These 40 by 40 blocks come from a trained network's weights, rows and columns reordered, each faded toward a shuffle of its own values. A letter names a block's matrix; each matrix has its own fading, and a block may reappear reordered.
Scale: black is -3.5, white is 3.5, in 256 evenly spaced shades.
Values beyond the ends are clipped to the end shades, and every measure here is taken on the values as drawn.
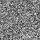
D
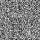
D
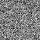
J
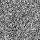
D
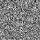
D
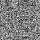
D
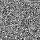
J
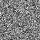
J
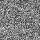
D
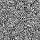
D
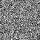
D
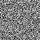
D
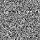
D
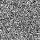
J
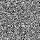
D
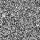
D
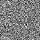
D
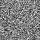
J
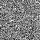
J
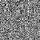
D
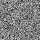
J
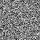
J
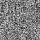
D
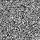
J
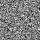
J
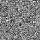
D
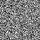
D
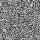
D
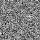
D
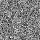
J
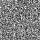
D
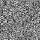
D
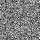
J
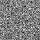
D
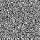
D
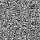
D
